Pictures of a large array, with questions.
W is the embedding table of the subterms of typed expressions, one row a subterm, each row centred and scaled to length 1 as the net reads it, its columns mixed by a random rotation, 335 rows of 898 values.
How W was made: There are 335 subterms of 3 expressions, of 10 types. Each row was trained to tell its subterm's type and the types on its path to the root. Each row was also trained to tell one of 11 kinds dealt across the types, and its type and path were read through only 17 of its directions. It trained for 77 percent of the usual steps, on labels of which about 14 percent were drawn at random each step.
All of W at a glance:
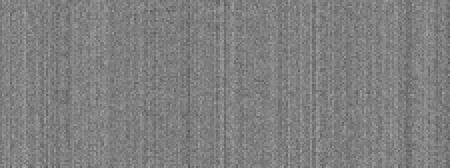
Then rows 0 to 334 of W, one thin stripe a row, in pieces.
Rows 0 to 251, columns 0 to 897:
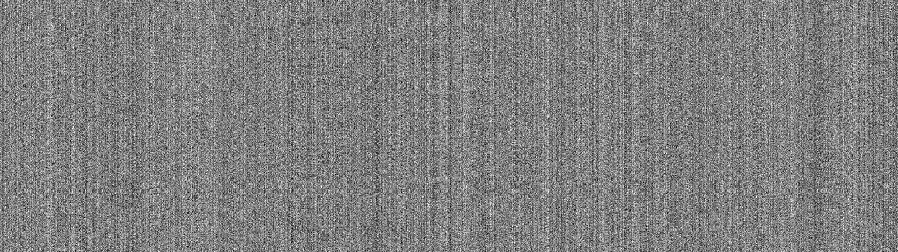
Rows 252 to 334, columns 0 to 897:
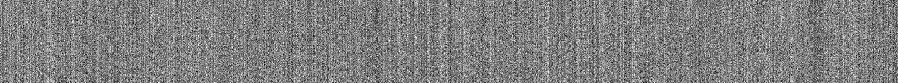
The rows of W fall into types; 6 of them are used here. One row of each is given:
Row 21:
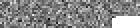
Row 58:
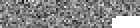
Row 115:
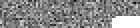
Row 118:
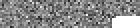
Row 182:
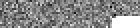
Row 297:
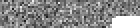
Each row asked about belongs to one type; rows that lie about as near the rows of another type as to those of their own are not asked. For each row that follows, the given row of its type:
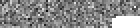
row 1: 115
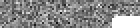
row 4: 297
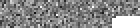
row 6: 118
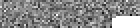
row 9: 118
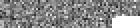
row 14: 115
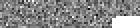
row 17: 58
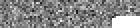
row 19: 21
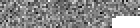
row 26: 58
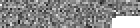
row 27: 182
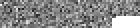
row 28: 182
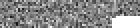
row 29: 58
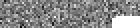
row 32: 182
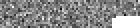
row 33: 58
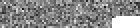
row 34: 297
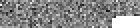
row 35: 182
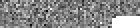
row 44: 115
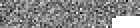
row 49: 182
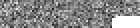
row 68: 118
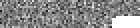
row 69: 58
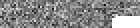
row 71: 118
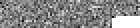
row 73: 118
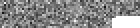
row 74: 297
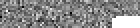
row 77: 115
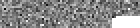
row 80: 115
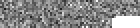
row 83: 297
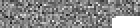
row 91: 58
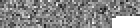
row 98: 118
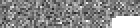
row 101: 297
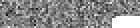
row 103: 21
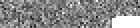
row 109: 297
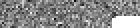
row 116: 21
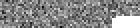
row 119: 182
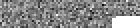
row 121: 118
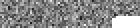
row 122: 21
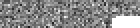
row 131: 58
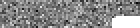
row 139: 297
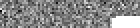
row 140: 58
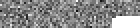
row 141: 182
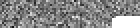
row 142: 21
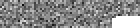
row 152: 115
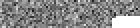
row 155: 21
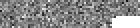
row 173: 58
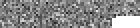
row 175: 182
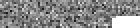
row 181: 182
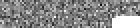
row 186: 115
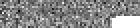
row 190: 58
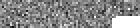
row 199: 118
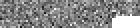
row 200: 182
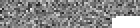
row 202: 58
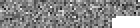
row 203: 118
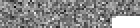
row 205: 58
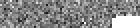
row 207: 182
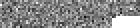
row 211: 182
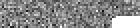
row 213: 118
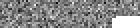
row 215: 58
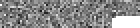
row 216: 182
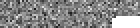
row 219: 58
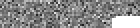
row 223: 297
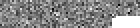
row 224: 118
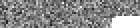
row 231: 297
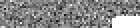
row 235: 115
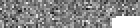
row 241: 58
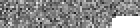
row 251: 182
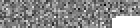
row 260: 115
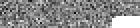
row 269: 182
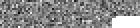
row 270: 21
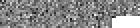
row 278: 21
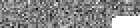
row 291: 118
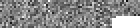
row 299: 58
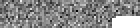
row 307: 182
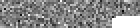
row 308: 115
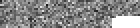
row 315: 297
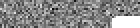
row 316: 118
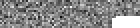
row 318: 58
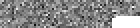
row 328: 21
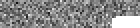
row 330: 182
